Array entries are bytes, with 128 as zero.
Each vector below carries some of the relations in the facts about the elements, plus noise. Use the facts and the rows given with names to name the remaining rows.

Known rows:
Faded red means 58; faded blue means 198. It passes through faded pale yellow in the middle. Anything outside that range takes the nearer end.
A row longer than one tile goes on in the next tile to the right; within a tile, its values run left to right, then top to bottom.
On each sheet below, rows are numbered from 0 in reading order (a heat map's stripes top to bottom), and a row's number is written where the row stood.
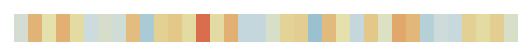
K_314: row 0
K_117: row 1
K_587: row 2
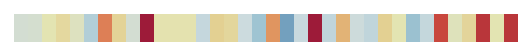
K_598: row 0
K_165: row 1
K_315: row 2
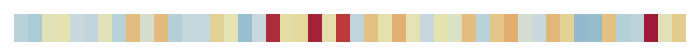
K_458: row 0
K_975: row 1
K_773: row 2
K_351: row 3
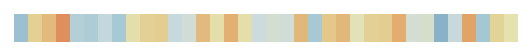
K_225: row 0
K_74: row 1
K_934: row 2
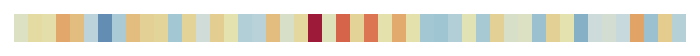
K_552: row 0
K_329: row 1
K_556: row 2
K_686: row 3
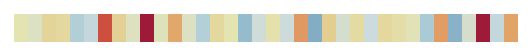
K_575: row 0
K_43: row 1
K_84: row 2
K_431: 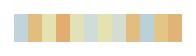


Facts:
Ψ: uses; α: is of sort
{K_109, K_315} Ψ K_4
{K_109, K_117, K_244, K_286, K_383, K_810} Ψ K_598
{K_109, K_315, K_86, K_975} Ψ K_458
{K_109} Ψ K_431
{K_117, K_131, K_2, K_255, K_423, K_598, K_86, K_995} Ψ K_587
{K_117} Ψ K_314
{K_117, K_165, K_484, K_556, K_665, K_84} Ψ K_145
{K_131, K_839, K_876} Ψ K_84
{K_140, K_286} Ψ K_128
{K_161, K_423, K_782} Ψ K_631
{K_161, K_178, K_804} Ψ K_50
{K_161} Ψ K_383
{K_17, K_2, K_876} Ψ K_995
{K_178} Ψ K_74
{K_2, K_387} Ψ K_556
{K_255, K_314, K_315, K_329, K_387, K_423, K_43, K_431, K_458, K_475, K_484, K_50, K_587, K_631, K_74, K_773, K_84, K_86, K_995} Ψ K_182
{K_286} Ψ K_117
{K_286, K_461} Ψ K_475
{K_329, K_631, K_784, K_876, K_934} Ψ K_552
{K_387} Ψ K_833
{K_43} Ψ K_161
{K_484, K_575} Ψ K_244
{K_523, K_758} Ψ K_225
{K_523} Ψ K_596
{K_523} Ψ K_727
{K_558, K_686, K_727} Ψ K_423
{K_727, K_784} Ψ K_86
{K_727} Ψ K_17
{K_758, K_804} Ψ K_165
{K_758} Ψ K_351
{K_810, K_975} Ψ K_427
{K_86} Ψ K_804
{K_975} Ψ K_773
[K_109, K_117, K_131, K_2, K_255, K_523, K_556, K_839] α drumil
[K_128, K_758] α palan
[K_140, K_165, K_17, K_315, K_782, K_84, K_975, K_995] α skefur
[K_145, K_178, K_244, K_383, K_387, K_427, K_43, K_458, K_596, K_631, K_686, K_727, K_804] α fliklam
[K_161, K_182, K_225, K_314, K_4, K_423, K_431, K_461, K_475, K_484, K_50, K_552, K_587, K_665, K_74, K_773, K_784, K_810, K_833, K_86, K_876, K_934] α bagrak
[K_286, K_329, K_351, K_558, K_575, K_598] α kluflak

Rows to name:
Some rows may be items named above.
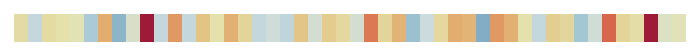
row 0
K_84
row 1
K_50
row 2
K_109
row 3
K_140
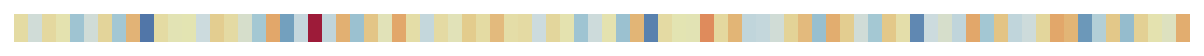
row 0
K_387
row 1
K_165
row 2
K_4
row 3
K_387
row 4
K_255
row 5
K_727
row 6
K_758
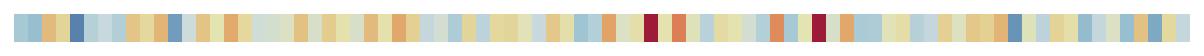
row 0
K_596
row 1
K_475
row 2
K_833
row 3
K_558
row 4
K_995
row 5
K_427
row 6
K_804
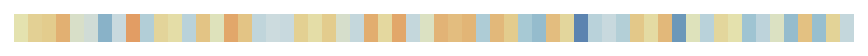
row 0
K_934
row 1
K_587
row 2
K_810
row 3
K_596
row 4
K_804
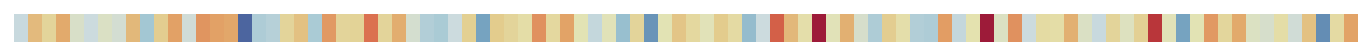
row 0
K_86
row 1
K_523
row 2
K_839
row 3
K_665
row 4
K_286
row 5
K_17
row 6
K_128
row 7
K_484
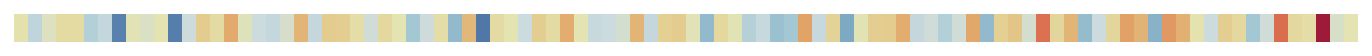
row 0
K_145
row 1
K_423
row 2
K_387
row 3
K_423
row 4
K_631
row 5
K_784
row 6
K_109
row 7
K_140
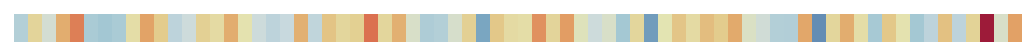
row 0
K_182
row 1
K_423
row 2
K_839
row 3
K_665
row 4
K_876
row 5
K_782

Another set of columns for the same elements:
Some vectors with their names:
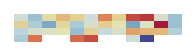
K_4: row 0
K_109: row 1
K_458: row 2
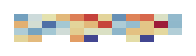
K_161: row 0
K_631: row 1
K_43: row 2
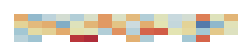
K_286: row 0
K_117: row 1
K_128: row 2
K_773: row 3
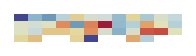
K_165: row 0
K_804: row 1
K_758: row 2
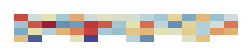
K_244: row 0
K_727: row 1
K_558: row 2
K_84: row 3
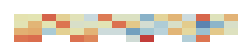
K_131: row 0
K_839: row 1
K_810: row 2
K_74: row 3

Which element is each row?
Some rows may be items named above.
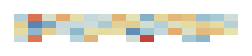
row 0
K_50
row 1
K_975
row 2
K_810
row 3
K_351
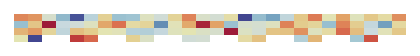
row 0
K_387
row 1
K_556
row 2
K_782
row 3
K_598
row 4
K_165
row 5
K_995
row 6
K_86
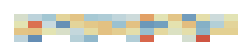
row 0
K_558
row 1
K_575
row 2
K_182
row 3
K_484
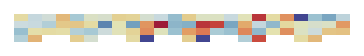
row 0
K_975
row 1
K_782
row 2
K_804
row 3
K_686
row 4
K_587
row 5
K_165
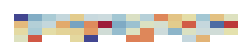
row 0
K_665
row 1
K_804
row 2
K_523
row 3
K_876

